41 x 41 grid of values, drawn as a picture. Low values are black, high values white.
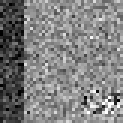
Average level on the scale: 50%. Stripes: none. Seam: vertical, 20% of the way across, the right part higher. Roughest part: bottom right. Odd patch: rougher, in the bottom right.
